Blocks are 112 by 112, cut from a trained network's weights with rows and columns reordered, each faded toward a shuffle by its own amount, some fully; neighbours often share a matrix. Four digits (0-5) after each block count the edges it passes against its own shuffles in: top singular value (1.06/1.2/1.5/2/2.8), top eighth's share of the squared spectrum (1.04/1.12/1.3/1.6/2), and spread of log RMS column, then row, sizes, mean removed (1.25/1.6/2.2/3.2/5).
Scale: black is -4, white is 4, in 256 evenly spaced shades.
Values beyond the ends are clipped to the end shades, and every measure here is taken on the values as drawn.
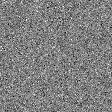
0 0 0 0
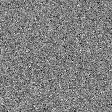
0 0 0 0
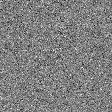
0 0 0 0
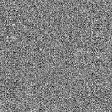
3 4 2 2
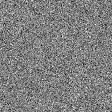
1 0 0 0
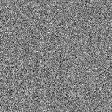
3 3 1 1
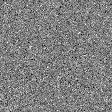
0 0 0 0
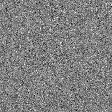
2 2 1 0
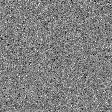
0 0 0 0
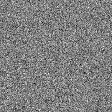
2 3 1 0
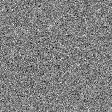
1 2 0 0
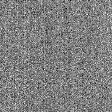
2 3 1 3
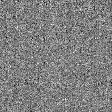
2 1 0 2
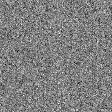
1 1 0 1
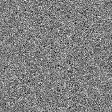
2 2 2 0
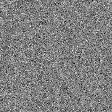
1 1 1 0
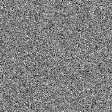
2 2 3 0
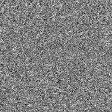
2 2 1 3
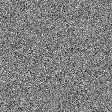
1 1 0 1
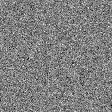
1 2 0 0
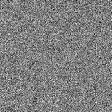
3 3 1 1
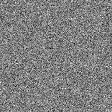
2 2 0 0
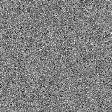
1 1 0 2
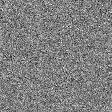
2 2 0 0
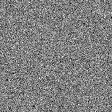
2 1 0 0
